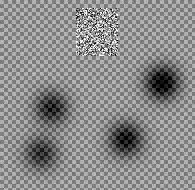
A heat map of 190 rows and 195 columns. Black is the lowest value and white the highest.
Roughest part: top middle. Dips: four. Ninth with the lowest average: middle right. Mirror symmetry: none. Odd patch: rougher, in the top middle.
